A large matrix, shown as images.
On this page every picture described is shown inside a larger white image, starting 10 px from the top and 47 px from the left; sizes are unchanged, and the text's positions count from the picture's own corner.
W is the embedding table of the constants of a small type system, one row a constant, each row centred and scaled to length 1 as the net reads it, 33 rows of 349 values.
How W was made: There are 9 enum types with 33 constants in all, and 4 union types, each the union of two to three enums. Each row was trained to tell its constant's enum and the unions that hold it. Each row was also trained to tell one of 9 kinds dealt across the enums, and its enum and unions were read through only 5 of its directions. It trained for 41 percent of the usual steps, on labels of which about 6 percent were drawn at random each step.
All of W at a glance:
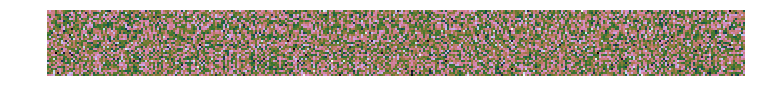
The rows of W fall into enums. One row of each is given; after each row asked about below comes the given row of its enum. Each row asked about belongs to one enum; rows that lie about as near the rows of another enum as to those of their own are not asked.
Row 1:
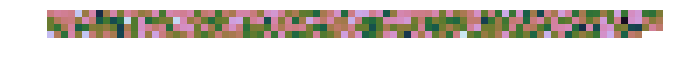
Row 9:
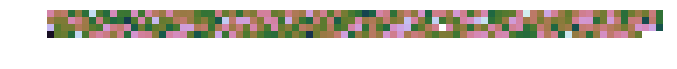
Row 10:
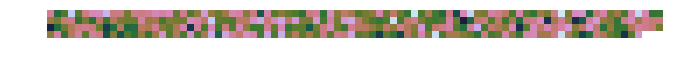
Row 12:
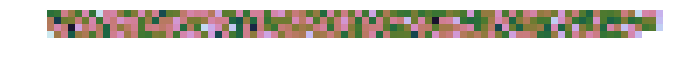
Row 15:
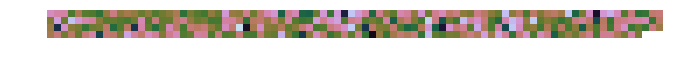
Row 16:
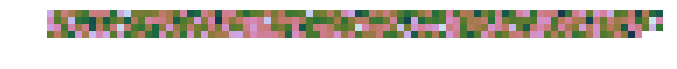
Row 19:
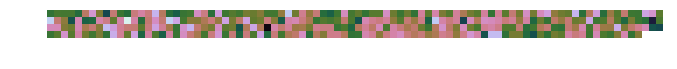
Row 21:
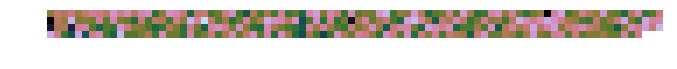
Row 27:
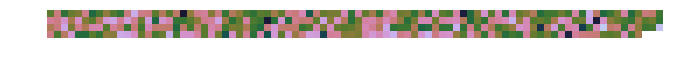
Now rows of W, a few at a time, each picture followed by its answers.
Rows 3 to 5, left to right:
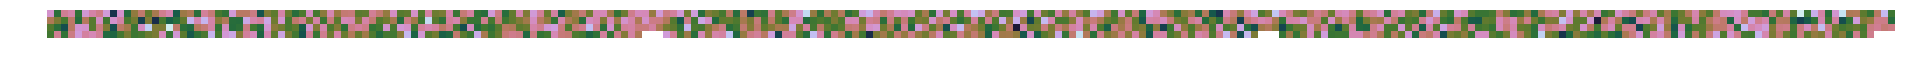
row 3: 10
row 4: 1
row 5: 21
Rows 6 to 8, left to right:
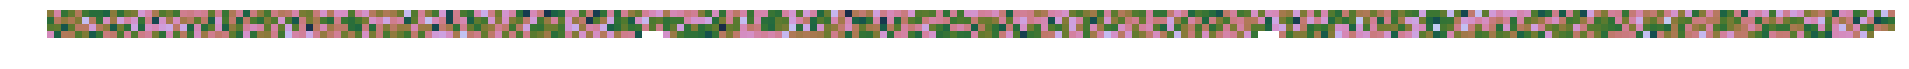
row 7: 1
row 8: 1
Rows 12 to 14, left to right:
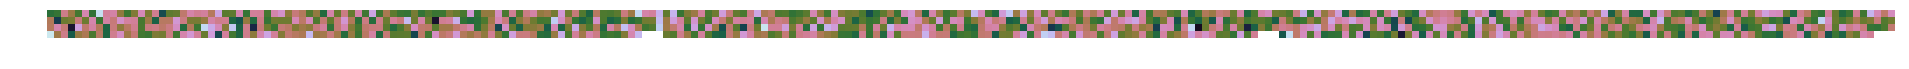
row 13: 27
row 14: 12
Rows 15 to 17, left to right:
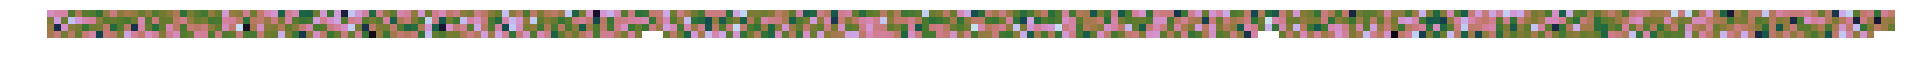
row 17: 1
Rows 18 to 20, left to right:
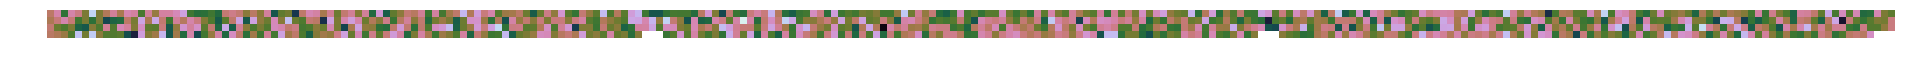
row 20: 12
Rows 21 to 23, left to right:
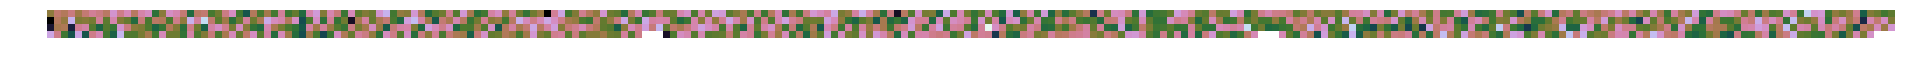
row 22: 12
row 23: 21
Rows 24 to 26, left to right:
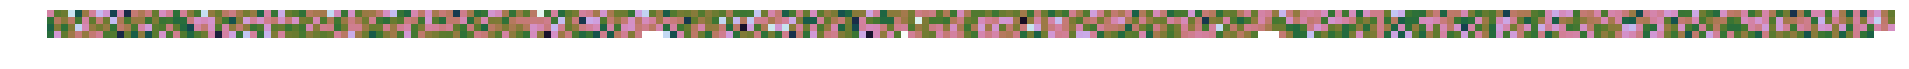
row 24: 10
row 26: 21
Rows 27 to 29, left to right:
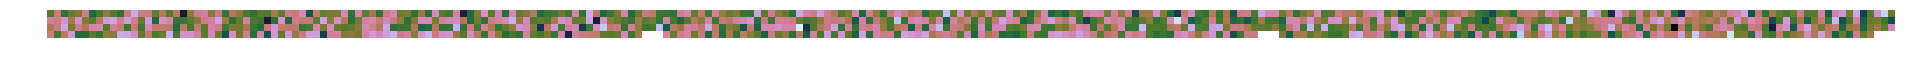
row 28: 12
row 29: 27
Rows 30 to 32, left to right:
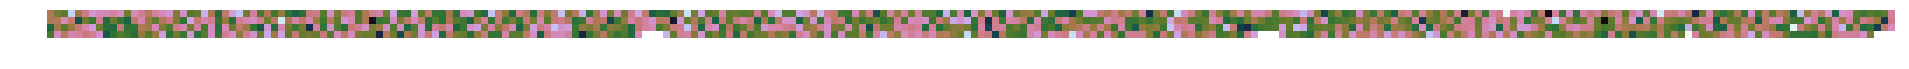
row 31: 12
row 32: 1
